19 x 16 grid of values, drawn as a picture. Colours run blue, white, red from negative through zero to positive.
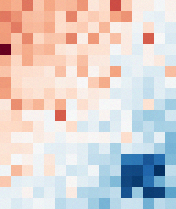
In the bottom right lies a patch that is lower than the rest. Values rise toward the top left. The bottom right is the ninth with the lowest average. On average the colour sits 50% of the way up the scale.
